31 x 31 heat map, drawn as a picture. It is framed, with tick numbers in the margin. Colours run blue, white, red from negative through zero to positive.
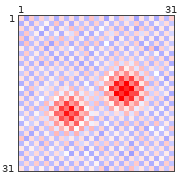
Two bumps rise from the field. No row or column stands out. No overall slope runs across the table.
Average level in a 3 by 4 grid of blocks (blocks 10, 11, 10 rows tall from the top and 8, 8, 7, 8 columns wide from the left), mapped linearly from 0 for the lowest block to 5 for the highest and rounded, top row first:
0000 / 1351 / 0100
